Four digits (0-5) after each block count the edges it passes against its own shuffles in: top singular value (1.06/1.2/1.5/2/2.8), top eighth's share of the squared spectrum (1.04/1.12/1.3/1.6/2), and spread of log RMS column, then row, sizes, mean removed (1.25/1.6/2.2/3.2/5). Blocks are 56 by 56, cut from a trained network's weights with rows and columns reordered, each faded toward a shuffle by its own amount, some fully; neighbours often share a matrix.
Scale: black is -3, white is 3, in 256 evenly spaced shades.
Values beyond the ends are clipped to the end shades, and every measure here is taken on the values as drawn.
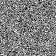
0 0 0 0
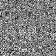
2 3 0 1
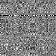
3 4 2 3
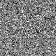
2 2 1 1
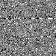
2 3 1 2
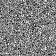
0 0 0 0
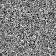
0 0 0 0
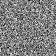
0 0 0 0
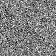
0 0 0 0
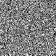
2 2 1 0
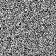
1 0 0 0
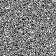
1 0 0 0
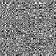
3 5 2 3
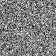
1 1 0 0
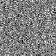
2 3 1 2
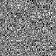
3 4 2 2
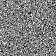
0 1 0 0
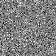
0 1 0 0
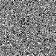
2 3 1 1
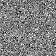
1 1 0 1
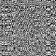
4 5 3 2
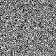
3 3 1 0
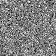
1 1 0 0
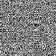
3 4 2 1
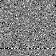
2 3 0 1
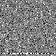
2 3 0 1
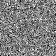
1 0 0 0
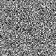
3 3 1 0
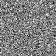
2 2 0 0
